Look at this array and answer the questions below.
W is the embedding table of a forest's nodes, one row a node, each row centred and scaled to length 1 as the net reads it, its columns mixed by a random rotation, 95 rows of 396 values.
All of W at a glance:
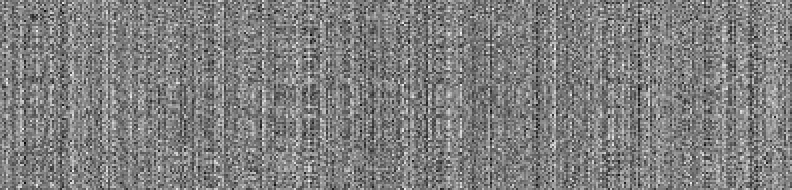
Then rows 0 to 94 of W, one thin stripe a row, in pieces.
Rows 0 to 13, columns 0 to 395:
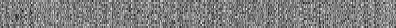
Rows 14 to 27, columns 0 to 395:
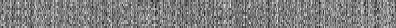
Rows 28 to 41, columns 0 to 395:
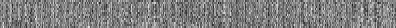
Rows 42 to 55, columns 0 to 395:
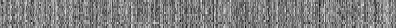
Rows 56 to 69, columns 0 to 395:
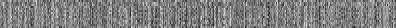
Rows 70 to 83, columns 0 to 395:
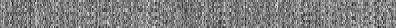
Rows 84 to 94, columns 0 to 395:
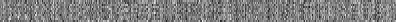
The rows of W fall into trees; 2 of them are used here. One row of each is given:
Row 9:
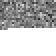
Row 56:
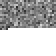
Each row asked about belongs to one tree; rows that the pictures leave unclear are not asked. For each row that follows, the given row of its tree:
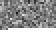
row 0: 56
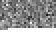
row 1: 9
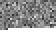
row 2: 56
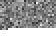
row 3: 56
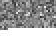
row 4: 9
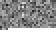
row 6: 56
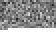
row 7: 9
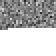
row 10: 56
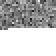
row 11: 56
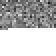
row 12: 9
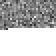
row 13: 56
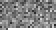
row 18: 9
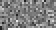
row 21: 56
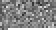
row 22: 9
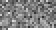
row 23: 9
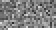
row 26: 9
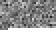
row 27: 56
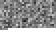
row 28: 56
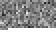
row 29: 9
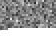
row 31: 56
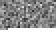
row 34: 56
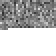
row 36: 9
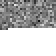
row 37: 56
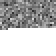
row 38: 56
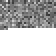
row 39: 9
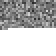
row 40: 9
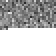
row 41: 9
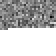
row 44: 56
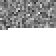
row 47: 56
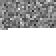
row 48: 56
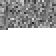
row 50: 56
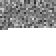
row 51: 56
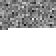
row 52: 56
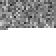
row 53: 9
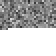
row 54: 56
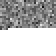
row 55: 56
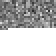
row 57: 9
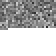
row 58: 9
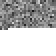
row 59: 56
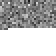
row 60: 56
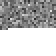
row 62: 56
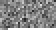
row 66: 56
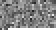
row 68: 56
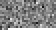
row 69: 56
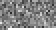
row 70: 9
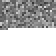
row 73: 9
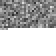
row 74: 56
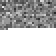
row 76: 9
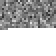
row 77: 9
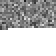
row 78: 56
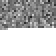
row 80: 9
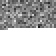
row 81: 9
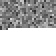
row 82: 56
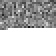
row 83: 9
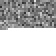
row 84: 9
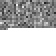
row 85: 9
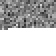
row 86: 56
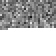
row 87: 9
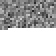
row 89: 56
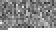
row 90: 9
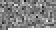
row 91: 56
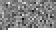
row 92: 56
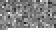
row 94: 9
